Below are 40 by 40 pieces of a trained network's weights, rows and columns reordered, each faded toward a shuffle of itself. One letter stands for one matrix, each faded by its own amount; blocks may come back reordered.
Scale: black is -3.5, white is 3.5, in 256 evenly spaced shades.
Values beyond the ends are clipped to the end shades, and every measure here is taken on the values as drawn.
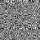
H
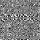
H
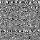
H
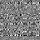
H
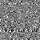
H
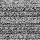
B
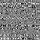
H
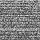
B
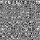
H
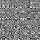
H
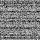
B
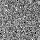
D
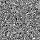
D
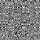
H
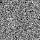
D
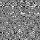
H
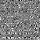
H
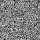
D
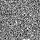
D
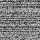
B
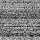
B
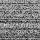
B
